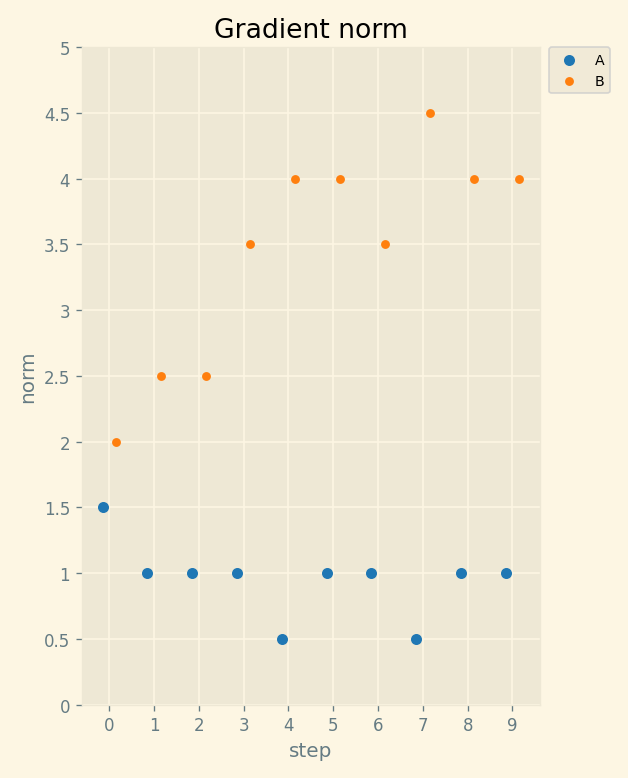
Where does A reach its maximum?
0
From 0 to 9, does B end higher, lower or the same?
higher
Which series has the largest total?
B
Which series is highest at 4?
B
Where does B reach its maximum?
7
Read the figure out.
Title: Gradient norm
x-axis: step, ticks 0 1 2 3 4 5 6 7 8 9
y-axis: norm, ticks 0 0.5 1 1.5 2 2.5 3 3.5 4 4.5 5
Legend: A, B
Values:
A: 1.5 1 1 1 0.5 1 1 0.5 1 1
B: 2 2.5 2.5 3.5 4 4 3.5 4.5 4 4
